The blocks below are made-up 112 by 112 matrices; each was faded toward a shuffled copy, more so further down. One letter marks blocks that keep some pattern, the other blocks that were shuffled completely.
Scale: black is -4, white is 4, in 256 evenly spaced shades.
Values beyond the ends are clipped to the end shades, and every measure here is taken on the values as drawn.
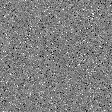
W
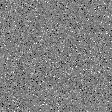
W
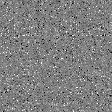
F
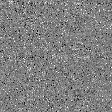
F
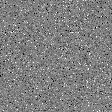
W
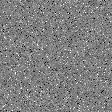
W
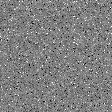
W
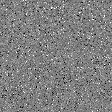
W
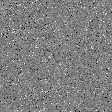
W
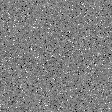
W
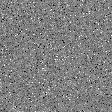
W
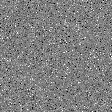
F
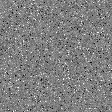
W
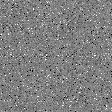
F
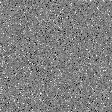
W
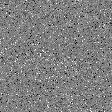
F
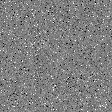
W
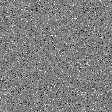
F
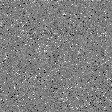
F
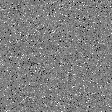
F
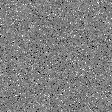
W
